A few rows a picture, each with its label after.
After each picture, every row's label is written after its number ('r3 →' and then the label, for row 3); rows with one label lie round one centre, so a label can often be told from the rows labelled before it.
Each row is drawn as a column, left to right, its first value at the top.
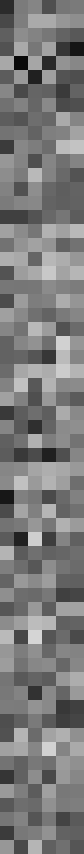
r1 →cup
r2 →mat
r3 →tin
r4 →mat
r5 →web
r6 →web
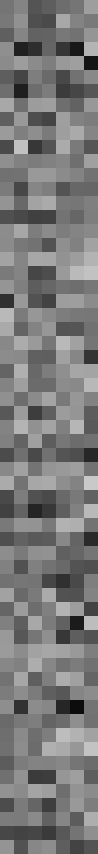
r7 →cup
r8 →web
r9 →cup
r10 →cup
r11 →web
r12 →web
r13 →mat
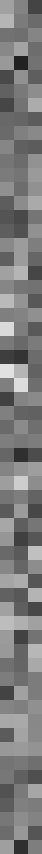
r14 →tin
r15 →mat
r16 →cup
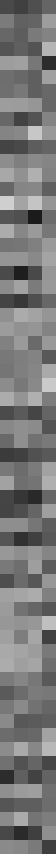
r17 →cup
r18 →cup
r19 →cup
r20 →mat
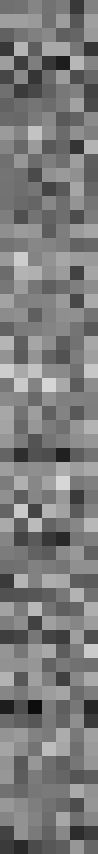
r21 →web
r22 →mat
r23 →web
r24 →mat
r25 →mat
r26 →cup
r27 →web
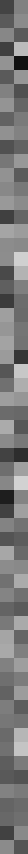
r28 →cup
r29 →mat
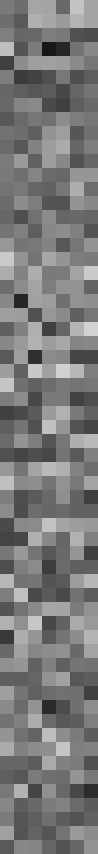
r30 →mat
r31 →cup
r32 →tin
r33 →web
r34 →web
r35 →tin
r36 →tin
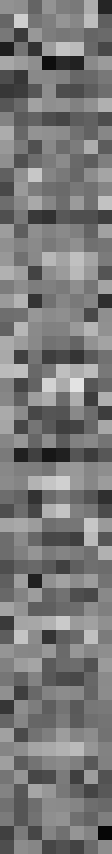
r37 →web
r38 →tin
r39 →cup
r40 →mat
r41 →mat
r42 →mat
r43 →tin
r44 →cup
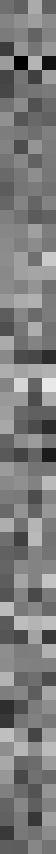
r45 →web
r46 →mat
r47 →tin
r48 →mat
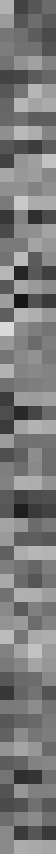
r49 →tin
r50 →cup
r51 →cup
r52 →cup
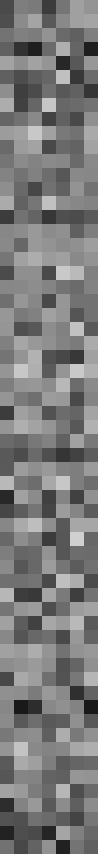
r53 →cup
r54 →web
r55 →web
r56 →cup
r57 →mat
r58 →tin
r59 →web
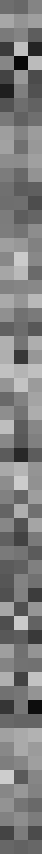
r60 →web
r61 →mat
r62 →web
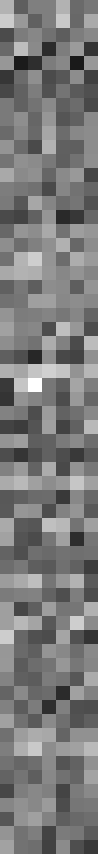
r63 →tin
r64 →mat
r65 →mat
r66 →web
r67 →tin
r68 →mat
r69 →web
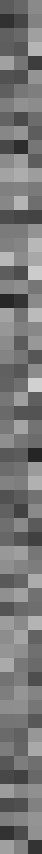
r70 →cup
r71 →cup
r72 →mat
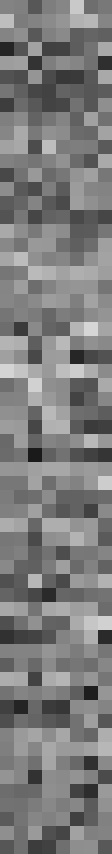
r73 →web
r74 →web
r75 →mat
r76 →web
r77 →web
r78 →tin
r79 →tin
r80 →mat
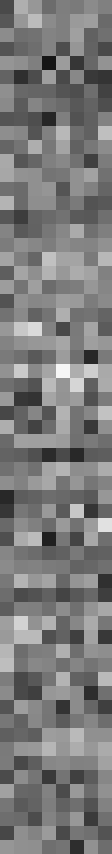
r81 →cup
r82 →tin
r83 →tin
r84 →mat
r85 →web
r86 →mat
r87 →tin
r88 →web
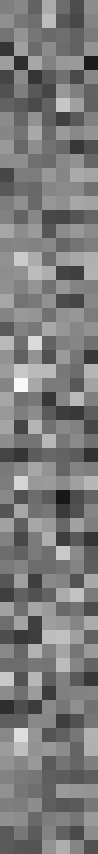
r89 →web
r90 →mat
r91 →web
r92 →tin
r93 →cup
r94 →cup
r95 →mat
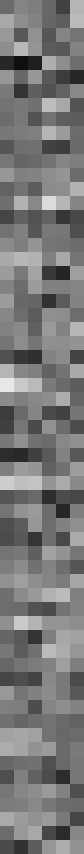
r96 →mat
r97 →mat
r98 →mat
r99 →cup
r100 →cup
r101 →tin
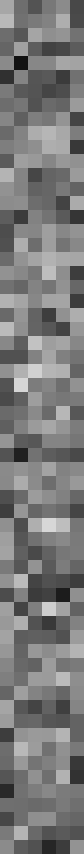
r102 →tin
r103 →mat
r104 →web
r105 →web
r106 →web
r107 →cup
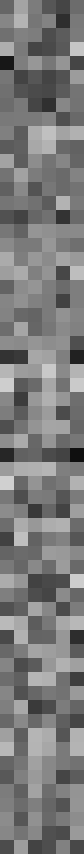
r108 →mat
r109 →tin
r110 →web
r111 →web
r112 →cup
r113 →mat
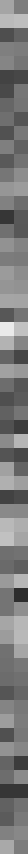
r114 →tin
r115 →tin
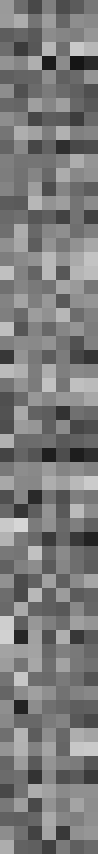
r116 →tin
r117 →web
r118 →cup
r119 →mat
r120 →cup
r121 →mat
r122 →mat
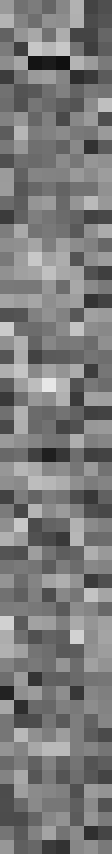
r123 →tin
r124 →web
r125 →mat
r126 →mat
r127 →mat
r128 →tin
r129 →cup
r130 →cup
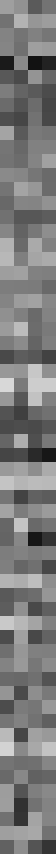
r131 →mat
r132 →tin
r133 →mat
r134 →mat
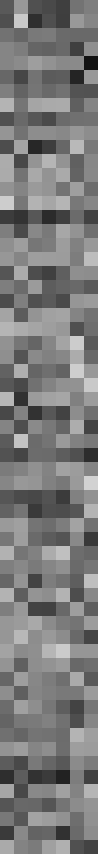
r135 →cup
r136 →tin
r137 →cup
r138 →cup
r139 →cup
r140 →web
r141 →mat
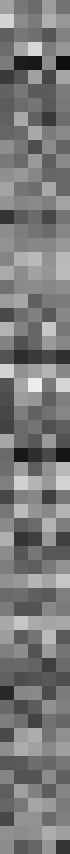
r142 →tin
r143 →mat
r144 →mat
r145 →tin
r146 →mat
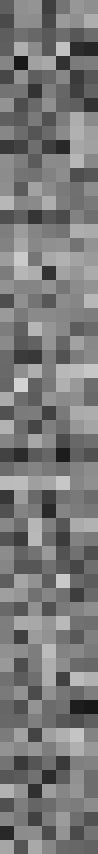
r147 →cup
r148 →mat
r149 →tin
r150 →cup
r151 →mat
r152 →web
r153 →web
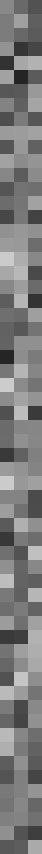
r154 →mat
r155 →web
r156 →cup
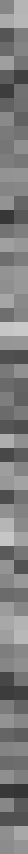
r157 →tin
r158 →tin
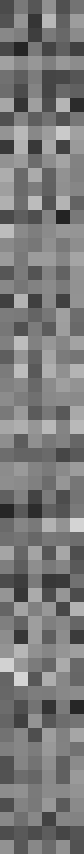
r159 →cup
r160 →web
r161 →cup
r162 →web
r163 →cup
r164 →web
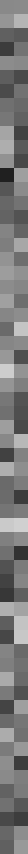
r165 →web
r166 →tin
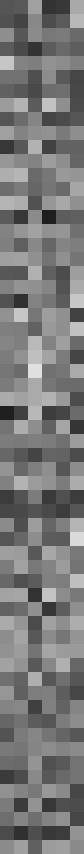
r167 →cup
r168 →cup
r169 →web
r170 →cup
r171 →cup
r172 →tin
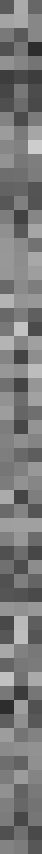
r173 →web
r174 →tin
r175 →web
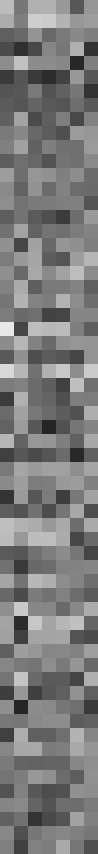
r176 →tin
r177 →web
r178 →tin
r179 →tin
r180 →tin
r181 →mat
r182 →web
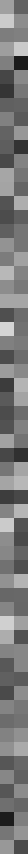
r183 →tin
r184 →mat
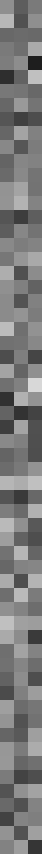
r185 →tin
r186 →cup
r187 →mat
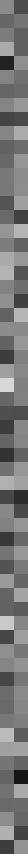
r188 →mat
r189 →cup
